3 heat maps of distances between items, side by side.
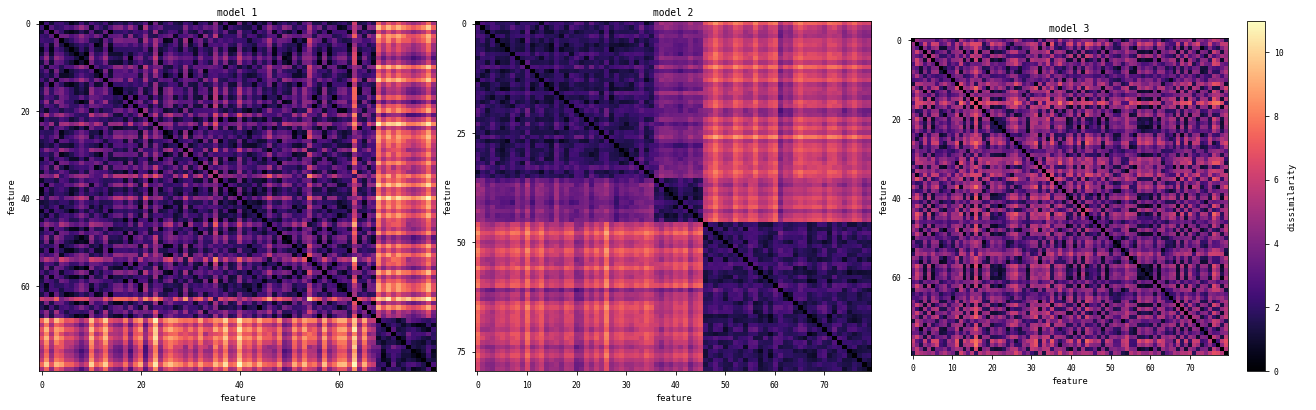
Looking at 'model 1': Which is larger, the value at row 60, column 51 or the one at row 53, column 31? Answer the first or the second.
the second
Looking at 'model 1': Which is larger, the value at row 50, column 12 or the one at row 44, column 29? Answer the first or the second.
the second
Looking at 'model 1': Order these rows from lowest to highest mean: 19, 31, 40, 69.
31, 19, 40, 69
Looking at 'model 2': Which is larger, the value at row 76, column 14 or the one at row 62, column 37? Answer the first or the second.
the first
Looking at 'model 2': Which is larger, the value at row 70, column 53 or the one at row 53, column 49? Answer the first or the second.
the first
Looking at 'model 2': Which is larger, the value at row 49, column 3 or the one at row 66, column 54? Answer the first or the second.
the first
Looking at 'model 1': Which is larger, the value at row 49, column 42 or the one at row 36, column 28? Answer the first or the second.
the first
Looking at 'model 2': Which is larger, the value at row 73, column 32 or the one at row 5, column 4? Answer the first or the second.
the first
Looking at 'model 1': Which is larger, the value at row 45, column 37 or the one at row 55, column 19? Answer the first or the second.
the first
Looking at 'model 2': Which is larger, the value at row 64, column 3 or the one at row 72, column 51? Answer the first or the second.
the first
